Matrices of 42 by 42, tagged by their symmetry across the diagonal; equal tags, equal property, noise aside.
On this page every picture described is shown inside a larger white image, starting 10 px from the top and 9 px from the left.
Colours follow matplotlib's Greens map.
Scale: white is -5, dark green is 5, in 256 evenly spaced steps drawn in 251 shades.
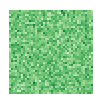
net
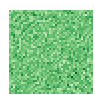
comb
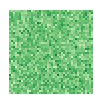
net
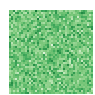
comb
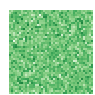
comb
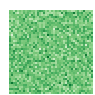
net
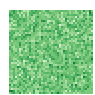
comb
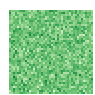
net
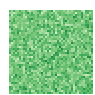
comb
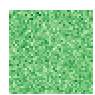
net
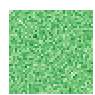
comb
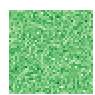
net
